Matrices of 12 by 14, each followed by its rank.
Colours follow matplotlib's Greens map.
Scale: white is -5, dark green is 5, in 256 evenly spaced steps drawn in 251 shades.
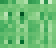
two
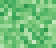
full rank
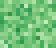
full rank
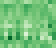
two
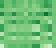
two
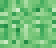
two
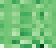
two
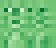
two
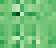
two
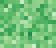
full rank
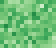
full rank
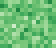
full rank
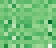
two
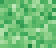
full rank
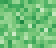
full rank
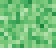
full rank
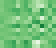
two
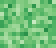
full rank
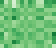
two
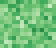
full rank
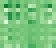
two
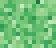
full rank
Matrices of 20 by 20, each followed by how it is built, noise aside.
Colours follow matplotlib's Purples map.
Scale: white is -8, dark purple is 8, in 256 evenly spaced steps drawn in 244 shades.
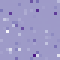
sparse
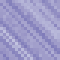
Toeplitz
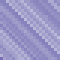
Toeplitz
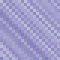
Toeplitz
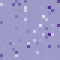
sparse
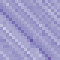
Toeplitz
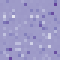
sparse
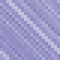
Toeplitz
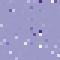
sparse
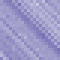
Toeplitz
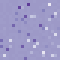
sparse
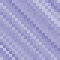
Toeplitz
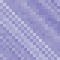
Toeplitz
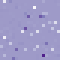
sparse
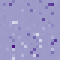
sparse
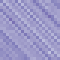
Toeplitz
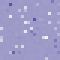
sparse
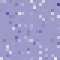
sparse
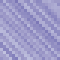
Toeplitz
